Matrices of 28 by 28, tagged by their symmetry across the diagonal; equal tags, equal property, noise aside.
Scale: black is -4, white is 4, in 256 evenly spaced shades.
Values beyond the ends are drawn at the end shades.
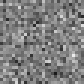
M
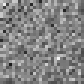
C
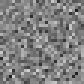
C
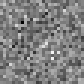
C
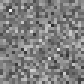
C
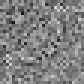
C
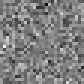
M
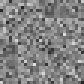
C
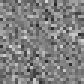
M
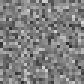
M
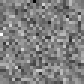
M
